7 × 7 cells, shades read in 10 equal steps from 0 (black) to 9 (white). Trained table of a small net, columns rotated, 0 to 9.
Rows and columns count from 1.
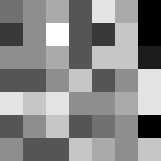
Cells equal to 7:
8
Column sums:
30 33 44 31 35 41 24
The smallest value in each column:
2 3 3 3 2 5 0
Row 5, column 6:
6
